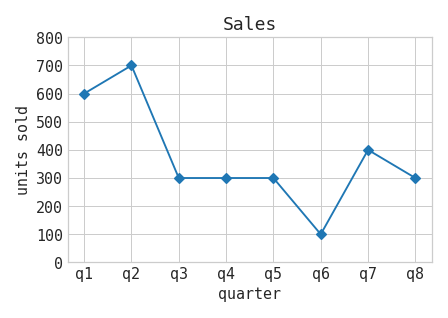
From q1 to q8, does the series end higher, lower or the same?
lower
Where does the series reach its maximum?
q2
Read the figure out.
Title: Sales
x-axis: quarter, ticks q1 q2 q3 q4 q5 q6 q7 q8
y-axis: units sold, ticks 0 100 200 300 400 500 600 700 800
Values:
600 700 300 300 300 100 400 300
